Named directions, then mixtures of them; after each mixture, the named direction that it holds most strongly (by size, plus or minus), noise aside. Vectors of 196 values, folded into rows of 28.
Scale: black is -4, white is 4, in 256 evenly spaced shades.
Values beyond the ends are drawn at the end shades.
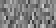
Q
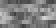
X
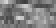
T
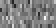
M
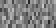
Q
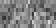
Q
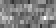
X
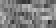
X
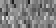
M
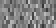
Q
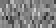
M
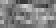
T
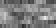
X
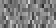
Q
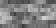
X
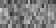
Q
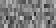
Q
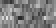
T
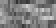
X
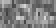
T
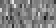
M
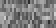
Q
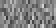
Q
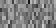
Q
